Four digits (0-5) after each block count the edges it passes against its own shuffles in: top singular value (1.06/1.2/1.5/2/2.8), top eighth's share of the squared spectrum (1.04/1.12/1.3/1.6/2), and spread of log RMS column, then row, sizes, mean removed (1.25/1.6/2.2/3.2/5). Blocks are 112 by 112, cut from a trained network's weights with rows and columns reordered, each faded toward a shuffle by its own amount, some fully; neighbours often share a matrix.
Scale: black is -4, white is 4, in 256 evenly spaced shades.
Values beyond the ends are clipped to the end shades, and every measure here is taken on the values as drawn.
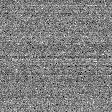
3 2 0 1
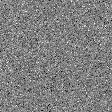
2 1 0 0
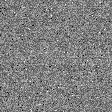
1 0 0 0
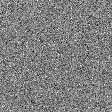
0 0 0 0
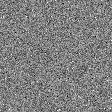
0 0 0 0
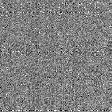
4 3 1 2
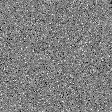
0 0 0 0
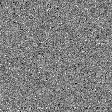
3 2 0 1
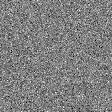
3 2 0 0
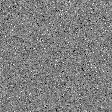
1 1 0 0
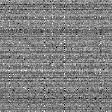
5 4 3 2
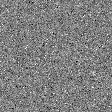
0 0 0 0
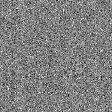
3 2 0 1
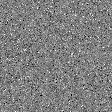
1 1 0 0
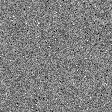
0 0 0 0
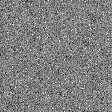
2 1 0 0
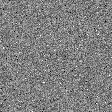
1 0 0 0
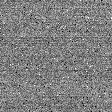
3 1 0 0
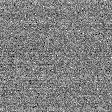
2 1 0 0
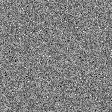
1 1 0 0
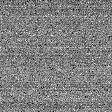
3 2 1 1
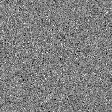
3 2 0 1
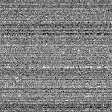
5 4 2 3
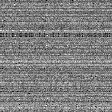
5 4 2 3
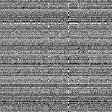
5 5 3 3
